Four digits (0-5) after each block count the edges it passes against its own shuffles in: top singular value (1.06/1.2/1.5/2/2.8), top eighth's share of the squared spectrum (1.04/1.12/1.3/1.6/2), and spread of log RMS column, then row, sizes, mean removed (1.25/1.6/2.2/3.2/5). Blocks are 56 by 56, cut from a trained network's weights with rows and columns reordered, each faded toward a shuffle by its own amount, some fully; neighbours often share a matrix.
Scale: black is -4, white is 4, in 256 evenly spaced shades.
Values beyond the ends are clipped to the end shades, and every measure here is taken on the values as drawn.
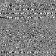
4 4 0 3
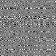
4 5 0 4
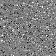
2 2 0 1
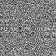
4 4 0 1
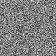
3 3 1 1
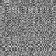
4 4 1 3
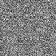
3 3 0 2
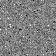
2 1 0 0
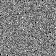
0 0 0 0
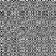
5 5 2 3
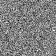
2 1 0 0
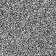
1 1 0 0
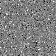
2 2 0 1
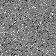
1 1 0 0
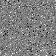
2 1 0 0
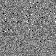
2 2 0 1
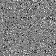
3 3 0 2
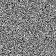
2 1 0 0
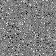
0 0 0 0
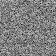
0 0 0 0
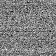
2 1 0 0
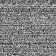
3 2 0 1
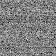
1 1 0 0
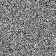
0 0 0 0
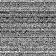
4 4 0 3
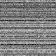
5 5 0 4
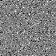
3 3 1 1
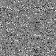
3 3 0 2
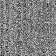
2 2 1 0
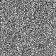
1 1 0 0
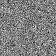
0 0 0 0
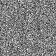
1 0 0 0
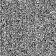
1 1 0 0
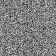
1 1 0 0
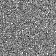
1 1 0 0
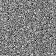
1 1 0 0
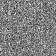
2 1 0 0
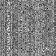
3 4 2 0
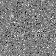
2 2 0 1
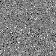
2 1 0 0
